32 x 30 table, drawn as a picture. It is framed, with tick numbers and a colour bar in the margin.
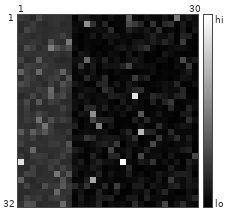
A vertical seam about 30% of the way across splits the table, and the left part is higher. On average the colour sits 10% of the way up the scale. No regular stripes run through it. The values are skewed, with a long tail toward high values.
